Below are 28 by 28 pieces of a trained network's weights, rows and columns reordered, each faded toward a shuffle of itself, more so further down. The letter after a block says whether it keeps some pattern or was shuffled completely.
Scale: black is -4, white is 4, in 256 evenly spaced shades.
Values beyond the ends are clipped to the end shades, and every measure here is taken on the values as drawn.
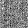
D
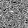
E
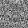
D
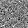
E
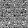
D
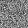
E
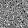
E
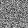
E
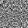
D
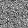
E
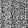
D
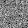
E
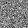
E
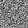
D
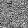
D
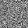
D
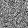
E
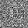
D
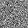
E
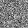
E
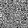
D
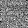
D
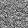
D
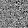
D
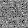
D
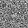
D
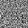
D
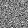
D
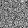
D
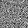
D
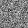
E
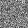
E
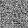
D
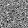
E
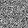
D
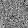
E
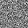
D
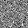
E
